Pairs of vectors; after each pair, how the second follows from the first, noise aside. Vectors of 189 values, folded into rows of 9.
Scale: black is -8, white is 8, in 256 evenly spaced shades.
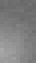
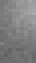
reversed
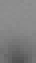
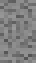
shuffled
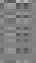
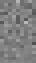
shuffled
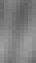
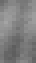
reversed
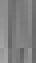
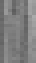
reversed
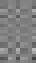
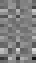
scaled up
